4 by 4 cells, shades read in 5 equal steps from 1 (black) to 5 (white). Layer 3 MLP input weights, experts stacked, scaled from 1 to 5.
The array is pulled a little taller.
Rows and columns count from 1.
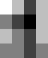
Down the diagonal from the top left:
5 2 2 3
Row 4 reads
3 3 2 3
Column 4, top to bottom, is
4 4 4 3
